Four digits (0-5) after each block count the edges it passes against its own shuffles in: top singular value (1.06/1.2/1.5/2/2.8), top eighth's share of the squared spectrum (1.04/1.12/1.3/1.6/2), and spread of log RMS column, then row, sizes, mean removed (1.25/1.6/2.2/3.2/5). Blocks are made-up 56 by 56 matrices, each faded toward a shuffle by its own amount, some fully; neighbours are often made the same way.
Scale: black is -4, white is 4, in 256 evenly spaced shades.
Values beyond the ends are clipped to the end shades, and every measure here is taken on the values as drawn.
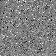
0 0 0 0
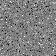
0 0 0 0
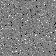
0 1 0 0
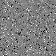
0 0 0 0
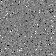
1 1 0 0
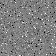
1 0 0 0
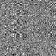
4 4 2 2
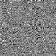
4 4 1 2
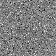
0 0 0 0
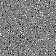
2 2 0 0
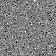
0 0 0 0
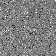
2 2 0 1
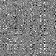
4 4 2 1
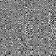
4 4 3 2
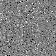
2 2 0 0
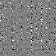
2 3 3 2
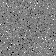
0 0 0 0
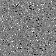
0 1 1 1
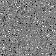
1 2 1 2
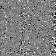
2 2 2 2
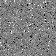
0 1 0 0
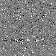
1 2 1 1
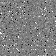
1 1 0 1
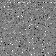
2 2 0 0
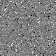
1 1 0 0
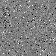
2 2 0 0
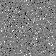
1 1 0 0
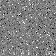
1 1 0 0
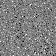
1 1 0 0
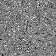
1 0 0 0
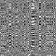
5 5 3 3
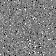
1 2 0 0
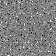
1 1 0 0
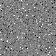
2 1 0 0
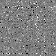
2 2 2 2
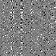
4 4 2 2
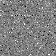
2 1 0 1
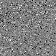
1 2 0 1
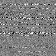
2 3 0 4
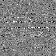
2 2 0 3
